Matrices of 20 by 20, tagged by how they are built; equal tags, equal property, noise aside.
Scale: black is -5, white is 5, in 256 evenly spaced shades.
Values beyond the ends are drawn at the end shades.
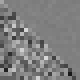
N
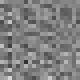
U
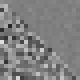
N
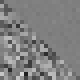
N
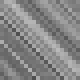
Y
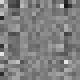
U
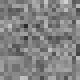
U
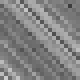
Y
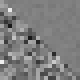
N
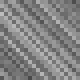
Y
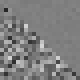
N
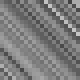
Y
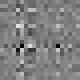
U
